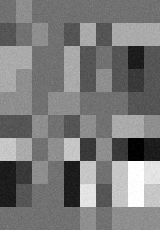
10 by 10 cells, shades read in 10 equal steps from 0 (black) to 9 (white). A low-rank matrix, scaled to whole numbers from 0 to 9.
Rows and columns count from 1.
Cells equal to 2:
4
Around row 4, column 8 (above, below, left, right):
3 4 5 2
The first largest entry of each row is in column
2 6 1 1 1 8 1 9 9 6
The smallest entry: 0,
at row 7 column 9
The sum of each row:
41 46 40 41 42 44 39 48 47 44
